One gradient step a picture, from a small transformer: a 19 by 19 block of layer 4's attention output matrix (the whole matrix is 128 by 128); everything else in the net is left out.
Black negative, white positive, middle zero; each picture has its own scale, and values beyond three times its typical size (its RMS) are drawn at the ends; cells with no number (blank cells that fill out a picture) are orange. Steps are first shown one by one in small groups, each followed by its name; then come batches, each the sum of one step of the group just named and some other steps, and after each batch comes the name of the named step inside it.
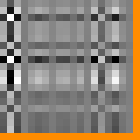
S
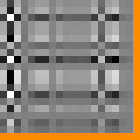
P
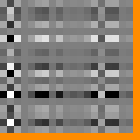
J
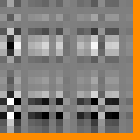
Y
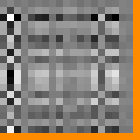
P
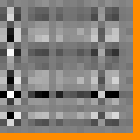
J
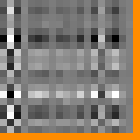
Y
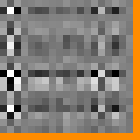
Y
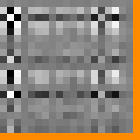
S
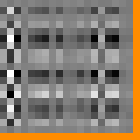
Y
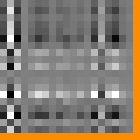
Y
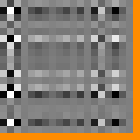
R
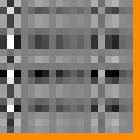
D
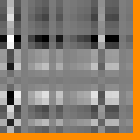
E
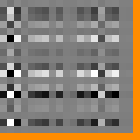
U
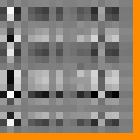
U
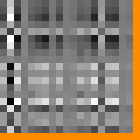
E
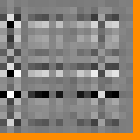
U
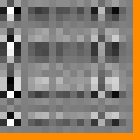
R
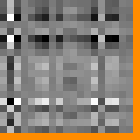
E
